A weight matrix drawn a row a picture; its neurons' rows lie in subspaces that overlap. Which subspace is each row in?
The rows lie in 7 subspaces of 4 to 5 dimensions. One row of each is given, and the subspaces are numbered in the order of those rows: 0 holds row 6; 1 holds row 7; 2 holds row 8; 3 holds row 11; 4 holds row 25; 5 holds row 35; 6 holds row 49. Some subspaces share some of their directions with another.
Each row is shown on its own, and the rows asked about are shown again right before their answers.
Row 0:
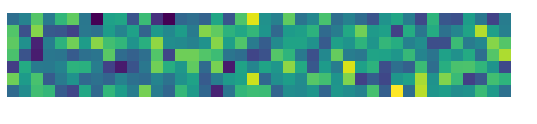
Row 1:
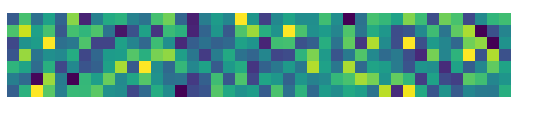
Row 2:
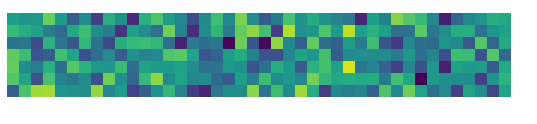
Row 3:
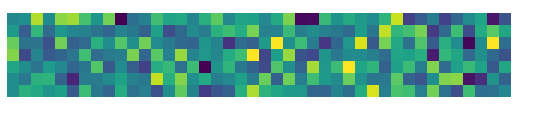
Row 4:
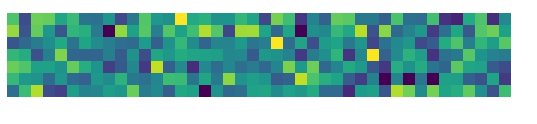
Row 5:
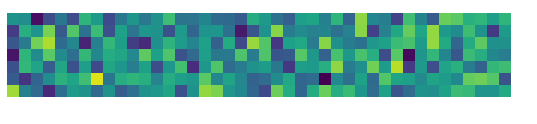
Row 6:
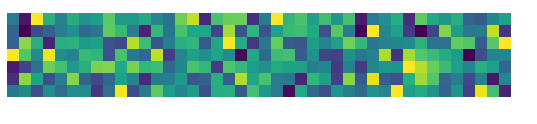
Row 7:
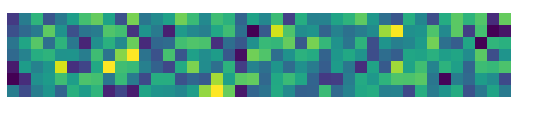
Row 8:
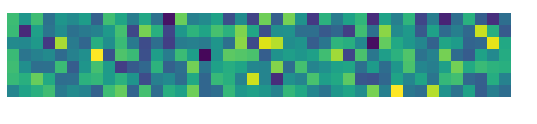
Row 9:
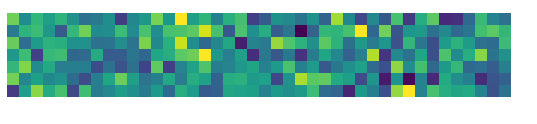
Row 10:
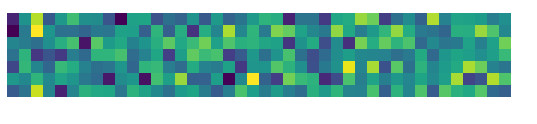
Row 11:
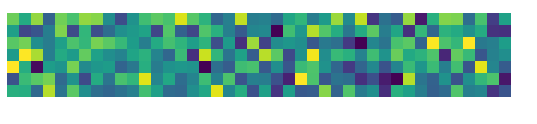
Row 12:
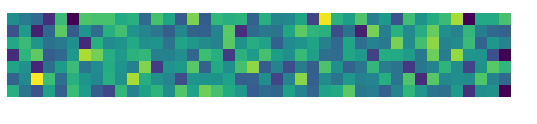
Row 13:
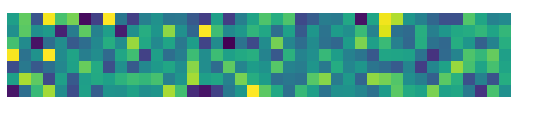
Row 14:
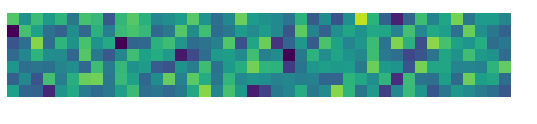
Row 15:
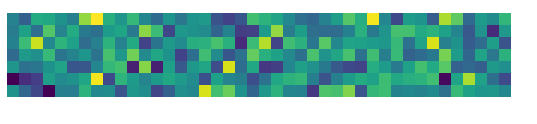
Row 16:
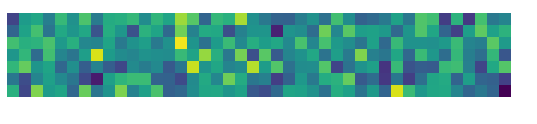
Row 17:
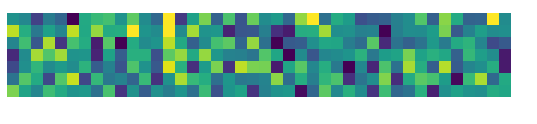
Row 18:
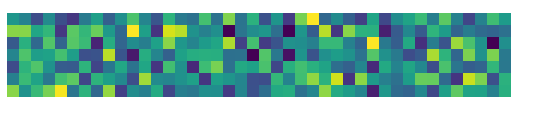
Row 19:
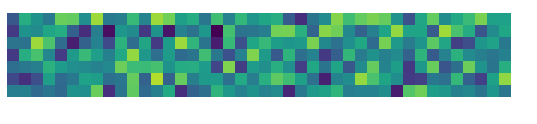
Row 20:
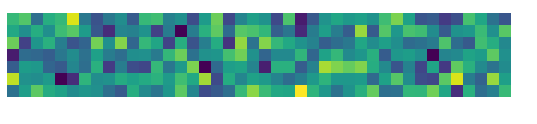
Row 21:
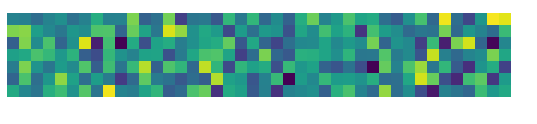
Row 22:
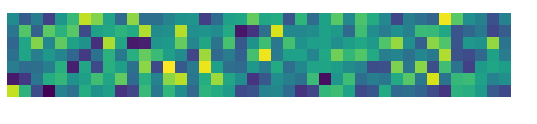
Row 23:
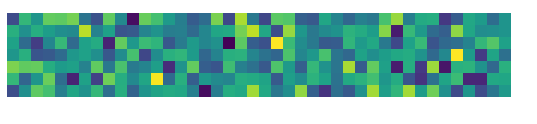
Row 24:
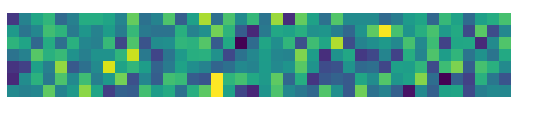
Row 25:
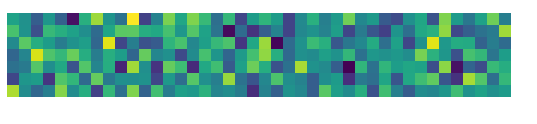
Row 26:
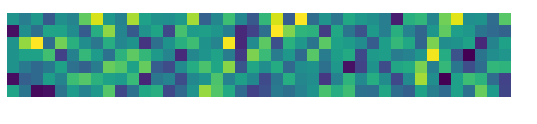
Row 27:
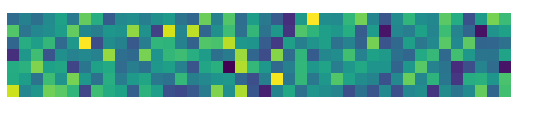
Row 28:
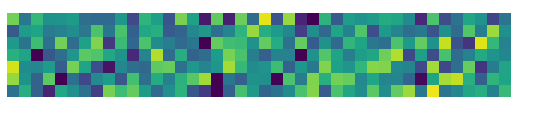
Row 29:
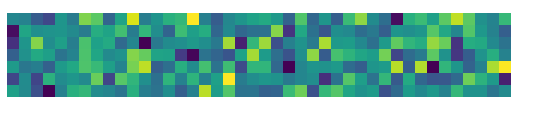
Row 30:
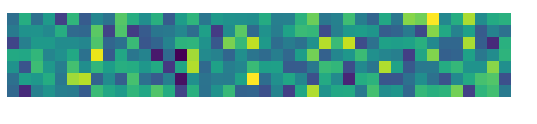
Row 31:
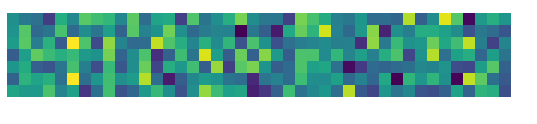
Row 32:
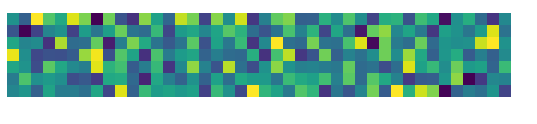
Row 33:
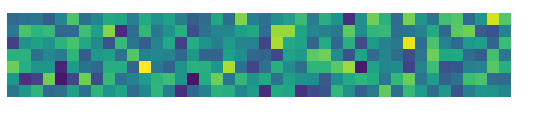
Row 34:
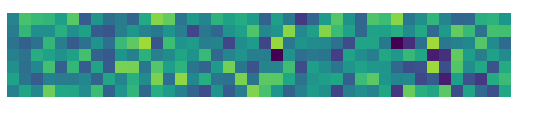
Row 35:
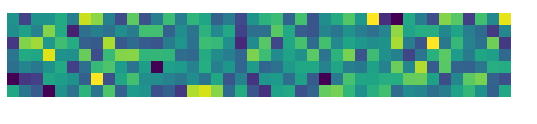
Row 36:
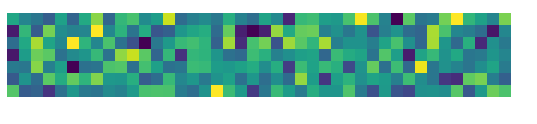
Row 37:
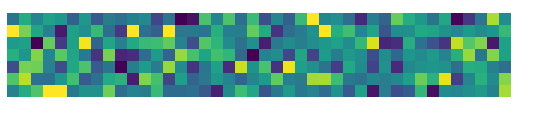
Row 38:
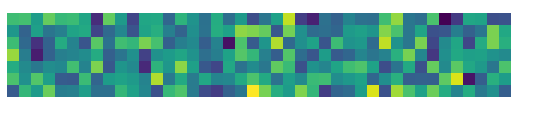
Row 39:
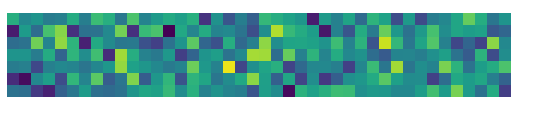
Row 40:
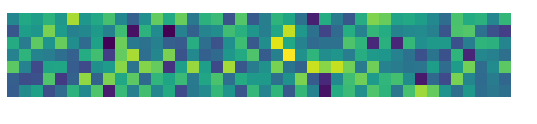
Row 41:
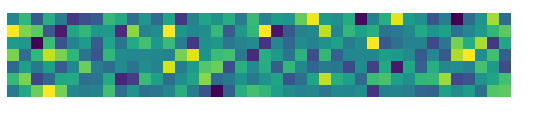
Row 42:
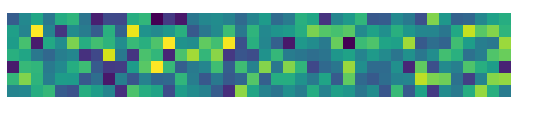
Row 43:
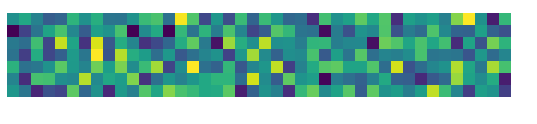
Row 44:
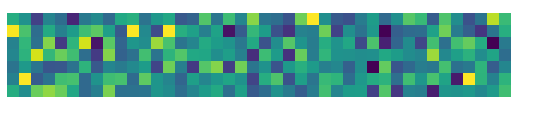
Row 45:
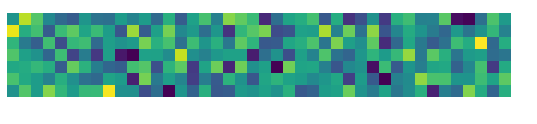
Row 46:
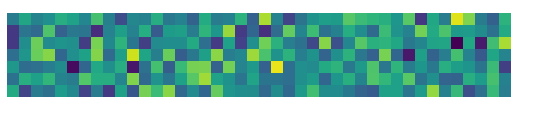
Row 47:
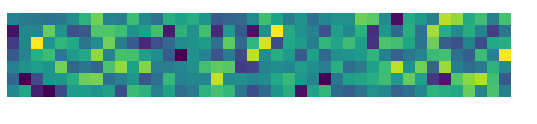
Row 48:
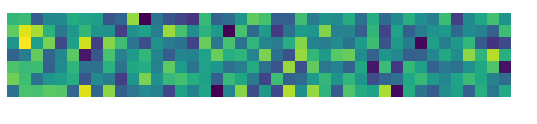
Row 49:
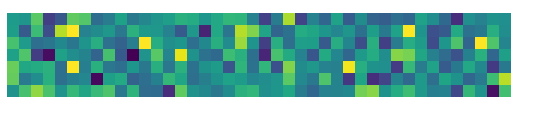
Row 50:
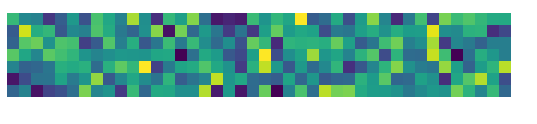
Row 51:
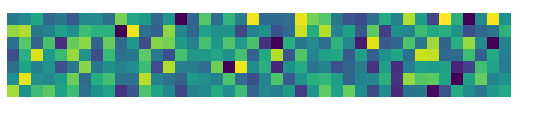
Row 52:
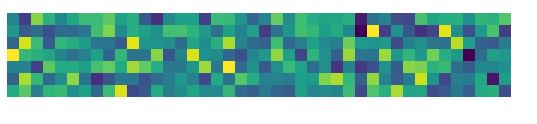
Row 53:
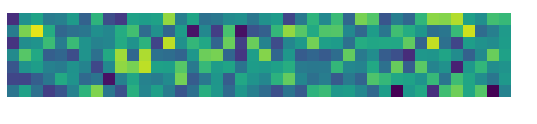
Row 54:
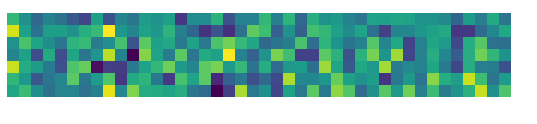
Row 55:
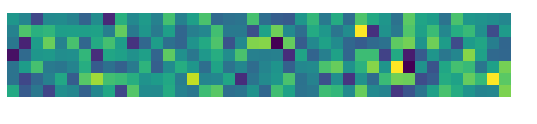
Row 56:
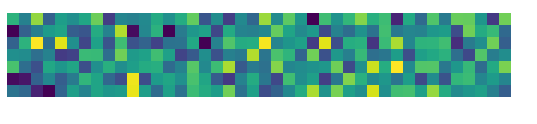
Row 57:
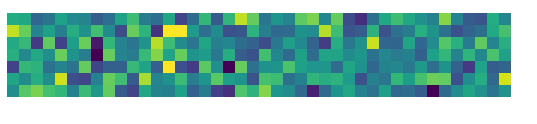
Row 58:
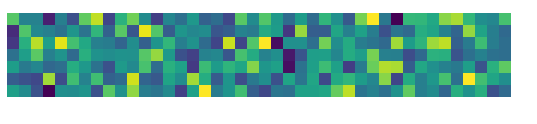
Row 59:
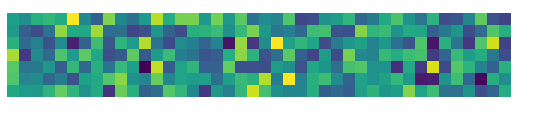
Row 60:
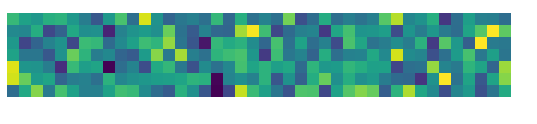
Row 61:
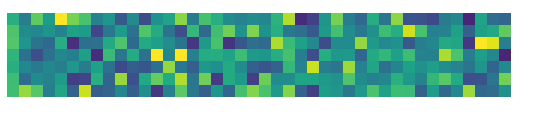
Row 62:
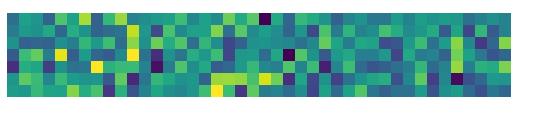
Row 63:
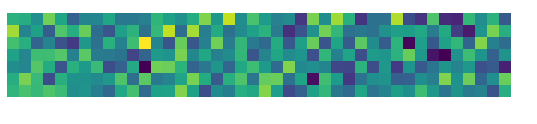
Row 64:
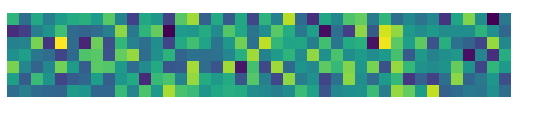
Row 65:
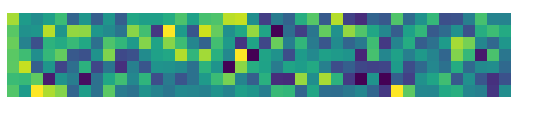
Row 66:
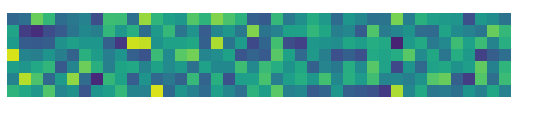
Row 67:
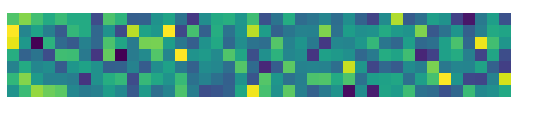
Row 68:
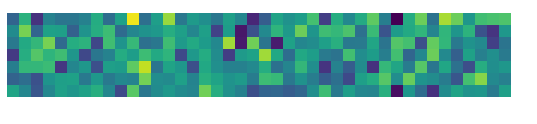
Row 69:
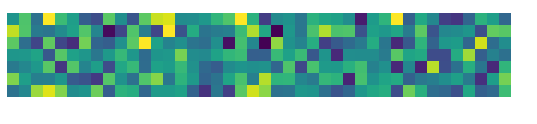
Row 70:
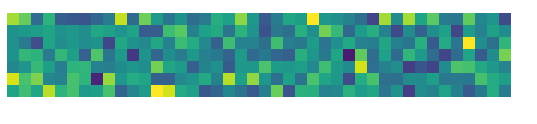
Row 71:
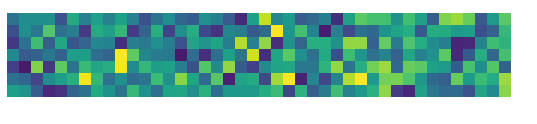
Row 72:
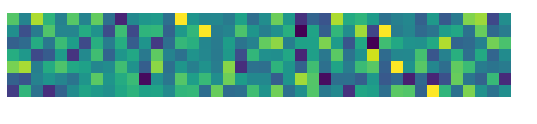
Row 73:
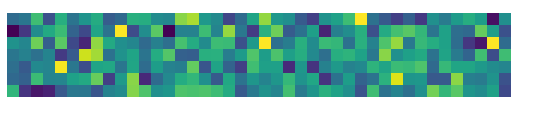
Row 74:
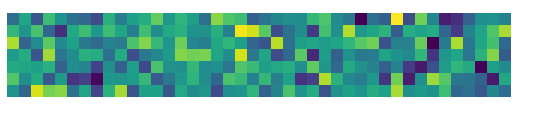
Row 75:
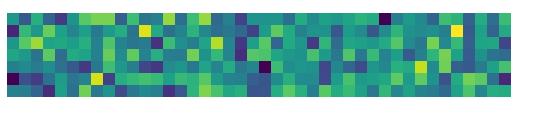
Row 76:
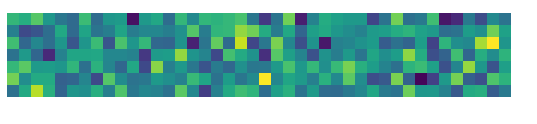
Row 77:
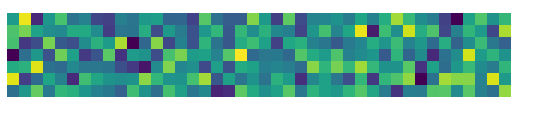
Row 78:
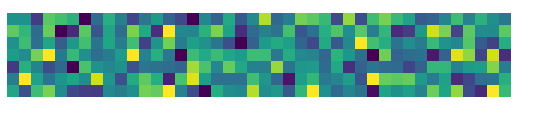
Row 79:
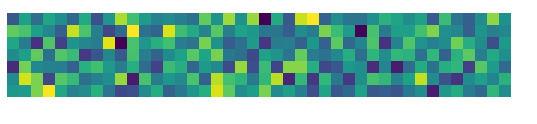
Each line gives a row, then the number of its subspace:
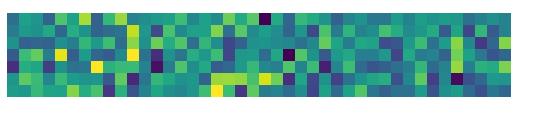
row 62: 1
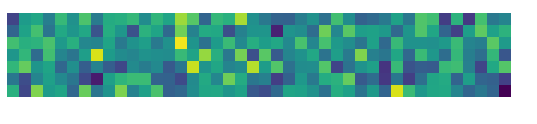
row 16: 3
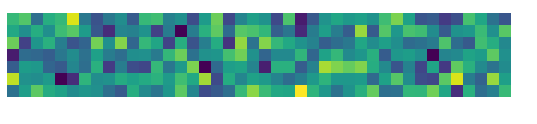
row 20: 0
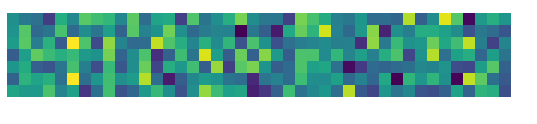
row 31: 3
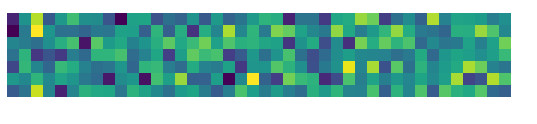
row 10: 2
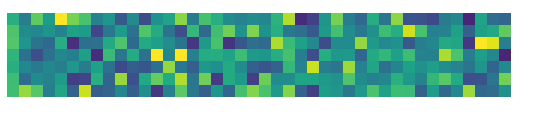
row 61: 5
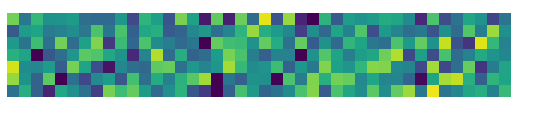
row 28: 1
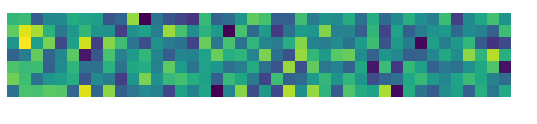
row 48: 0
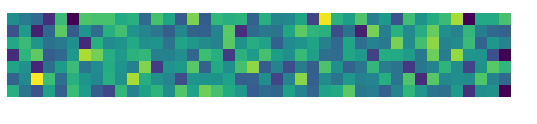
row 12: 3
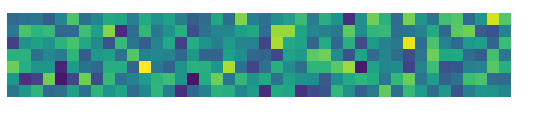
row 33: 4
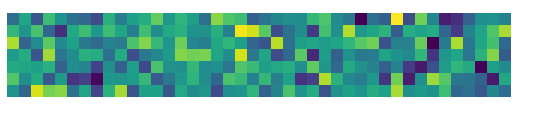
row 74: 3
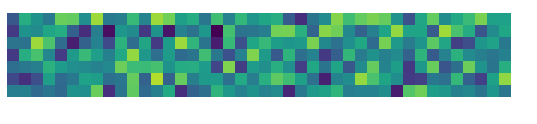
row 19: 2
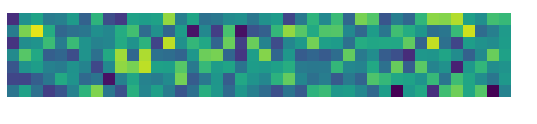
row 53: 2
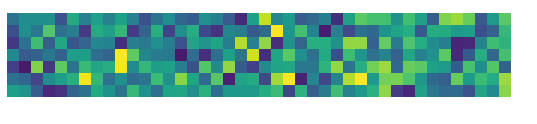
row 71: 3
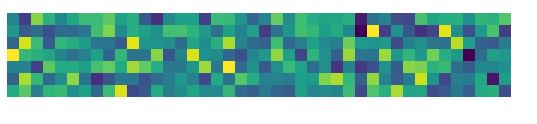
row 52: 0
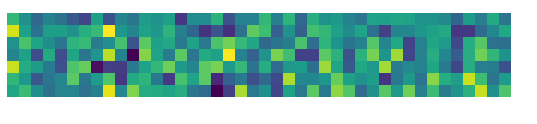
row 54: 1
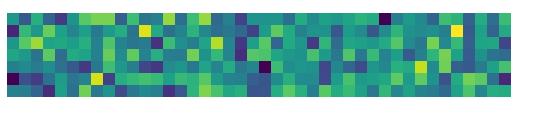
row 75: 5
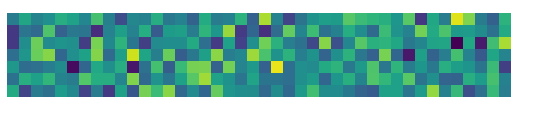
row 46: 6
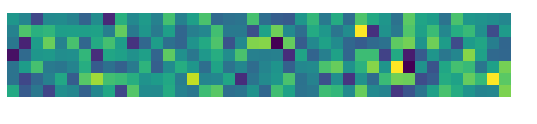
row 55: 0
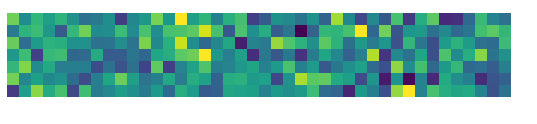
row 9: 3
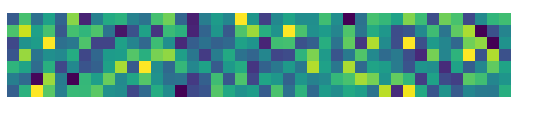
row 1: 4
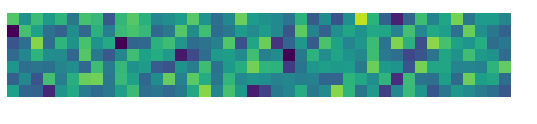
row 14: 1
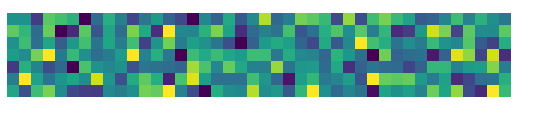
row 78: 6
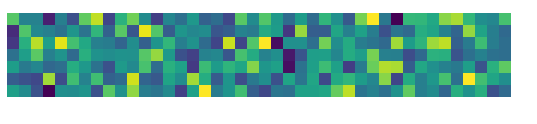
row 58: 1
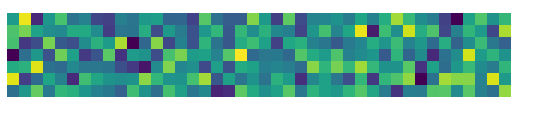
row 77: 0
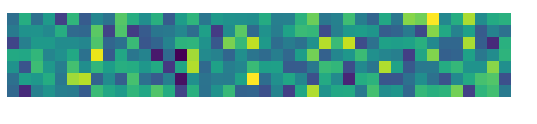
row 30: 5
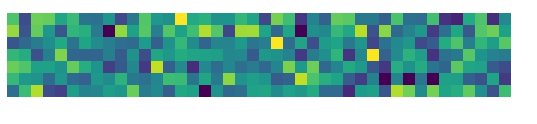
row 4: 3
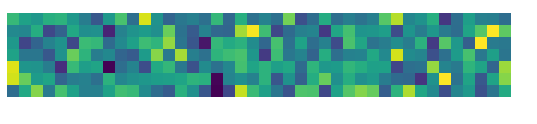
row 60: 1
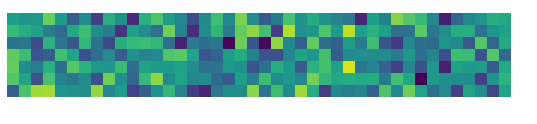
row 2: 4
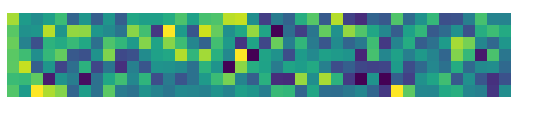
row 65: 3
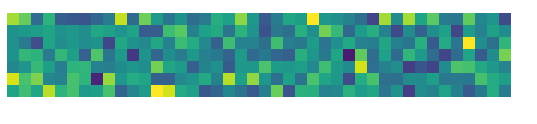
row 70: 5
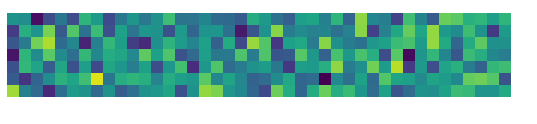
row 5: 0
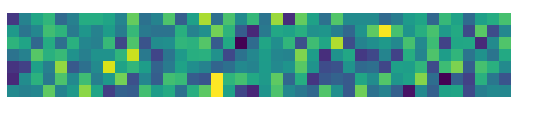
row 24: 1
